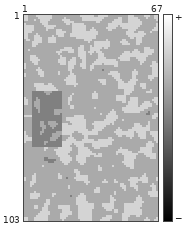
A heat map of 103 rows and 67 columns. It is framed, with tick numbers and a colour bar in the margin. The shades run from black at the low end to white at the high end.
In the middle left lies a patch that is lower than the rest. Overall the values sit about 70% of the way up the scale. The middle left is the ninth with the lowest average. The texture is blotchy.
